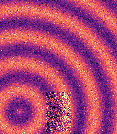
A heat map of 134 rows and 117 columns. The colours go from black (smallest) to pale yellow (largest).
Mirror symmetry: none. Odd patch: rougher, in the bottom middle. Histogram: bell-shaped. Rings: centred on the bottom left.
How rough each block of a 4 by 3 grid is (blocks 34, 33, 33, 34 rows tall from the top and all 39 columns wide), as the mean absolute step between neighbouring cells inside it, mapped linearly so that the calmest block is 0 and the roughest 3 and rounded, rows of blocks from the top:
000 / 000 / 010 / 030
